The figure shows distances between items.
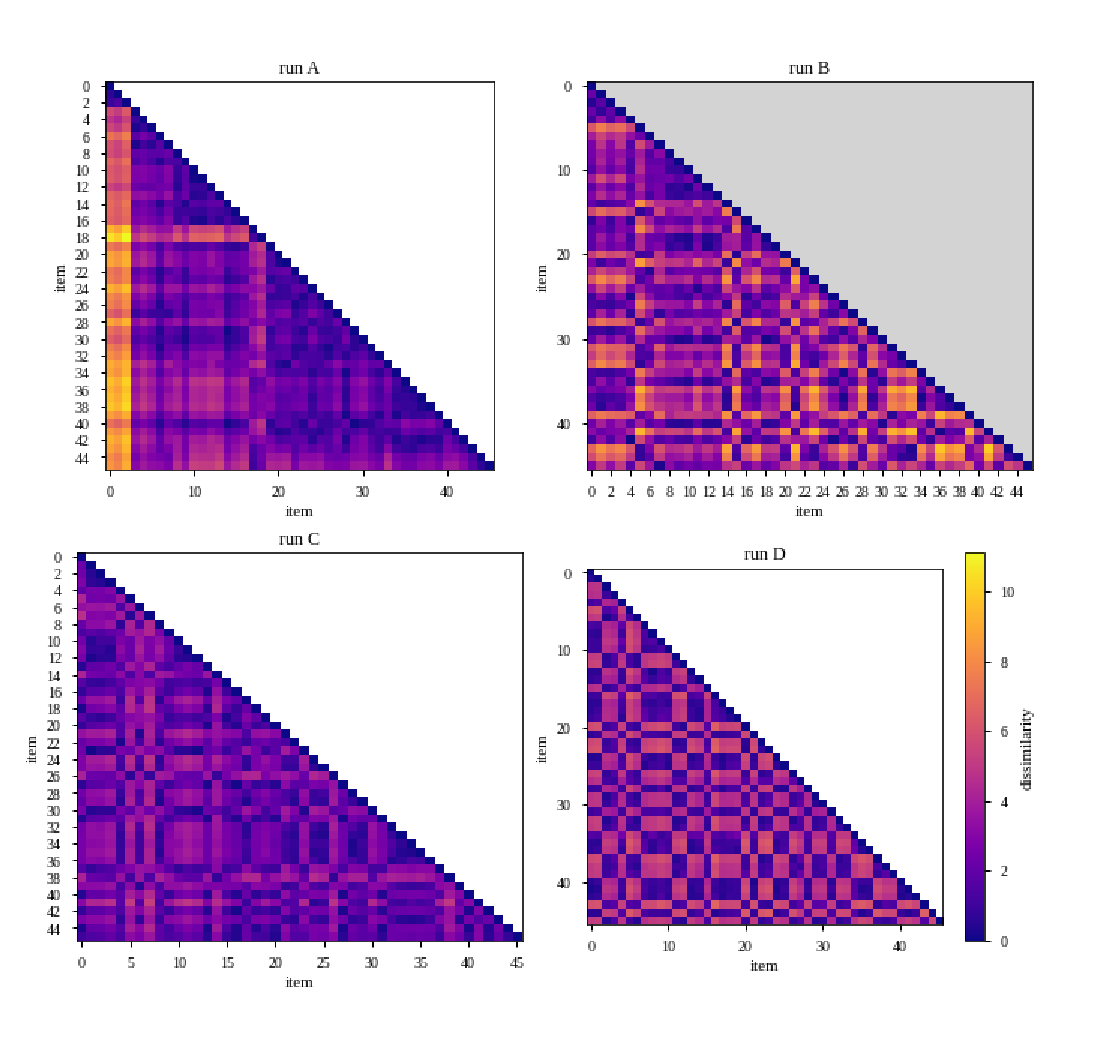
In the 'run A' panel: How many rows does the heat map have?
46
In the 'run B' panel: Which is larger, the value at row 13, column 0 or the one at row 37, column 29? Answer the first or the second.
the first
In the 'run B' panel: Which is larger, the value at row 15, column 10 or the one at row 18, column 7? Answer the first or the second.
the first
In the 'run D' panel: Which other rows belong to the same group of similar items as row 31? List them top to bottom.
0, 1, 4, 7, 8, 9, 10, 13, 14, 16, 17, 18, 19, 21, 24, 25, 28, 34, 35, 36, 40, 41, 42, 44
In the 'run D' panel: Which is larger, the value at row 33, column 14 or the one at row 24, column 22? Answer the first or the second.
the second
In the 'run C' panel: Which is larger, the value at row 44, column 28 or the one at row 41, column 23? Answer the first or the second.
the second
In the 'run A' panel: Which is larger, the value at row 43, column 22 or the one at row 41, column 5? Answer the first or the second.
the second
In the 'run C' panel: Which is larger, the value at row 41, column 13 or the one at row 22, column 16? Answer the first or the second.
the first
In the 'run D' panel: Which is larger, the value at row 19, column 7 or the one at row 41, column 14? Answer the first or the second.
the first
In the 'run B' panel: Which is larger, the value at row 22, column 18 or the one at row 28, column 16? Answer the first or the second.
the second
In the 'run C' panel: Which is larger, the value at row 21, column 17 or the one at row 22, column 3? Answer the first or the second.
the second
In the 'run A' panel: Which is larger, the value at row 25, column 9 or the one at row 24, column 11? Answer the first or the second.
the second
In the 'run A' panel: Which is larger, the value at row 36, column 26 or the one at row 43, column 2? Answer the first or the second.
the second
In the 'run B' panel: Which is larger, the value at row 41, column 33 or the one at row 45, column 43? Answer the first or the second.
the first
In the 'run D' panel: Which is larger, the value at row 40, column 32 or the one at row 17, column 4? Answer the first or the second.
the first
